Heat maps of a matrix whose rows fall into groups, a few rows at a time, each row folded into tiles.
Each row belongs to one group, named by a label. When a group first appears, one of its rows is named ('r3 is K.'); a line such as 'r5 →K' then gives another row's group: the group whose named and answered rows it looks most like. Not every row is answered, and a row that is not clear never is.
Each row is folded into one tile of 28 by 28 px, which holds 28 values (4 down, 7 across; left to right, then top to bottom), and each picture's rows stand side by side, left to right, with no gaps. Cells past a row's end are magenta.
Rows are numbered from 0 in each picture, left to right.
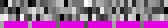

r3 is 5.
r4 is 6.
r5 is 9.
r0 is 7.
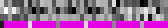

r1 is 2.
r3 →2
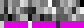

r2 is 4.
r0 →9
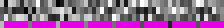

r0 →9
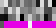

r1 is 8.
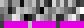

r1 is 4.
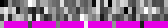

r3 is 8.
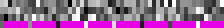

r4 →2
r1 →7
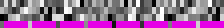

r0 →4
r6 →4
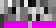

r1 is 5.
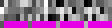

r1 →6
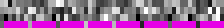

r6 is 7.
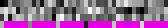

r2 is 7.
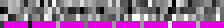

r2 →9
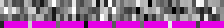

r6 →2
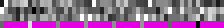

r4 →4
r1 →2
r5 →7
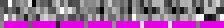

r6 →2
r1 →9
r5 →2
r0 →7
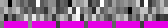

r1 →7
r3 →6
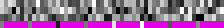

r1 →7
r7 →4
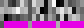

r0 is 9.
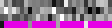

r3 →2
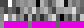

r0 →7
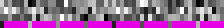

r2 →7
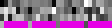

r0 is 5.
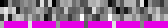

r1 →8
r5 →9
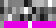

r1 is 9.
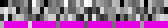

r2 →7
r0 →5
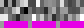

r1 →7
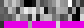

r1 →5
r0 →4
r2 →8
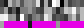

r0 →7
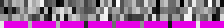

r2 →5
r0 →2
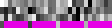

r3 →9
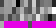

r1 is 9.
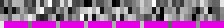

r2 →4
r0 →2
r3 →5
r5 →8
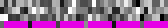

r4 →4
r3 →7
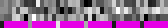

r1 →7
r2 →2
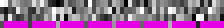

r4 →6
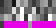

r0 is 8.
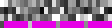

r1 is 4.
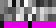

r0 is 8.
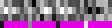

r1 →6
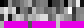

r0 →5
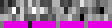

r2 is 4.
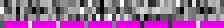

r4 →7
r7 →2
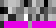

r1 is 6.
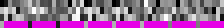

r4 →5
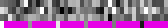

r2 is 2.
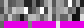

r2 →8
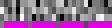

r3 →9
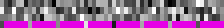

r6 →5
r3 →2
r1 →6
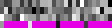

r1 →2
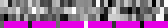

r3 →8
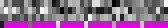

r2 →2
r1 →6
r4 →5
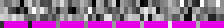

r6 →8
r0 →9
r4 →9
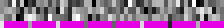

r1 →7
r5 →2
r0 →8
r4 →6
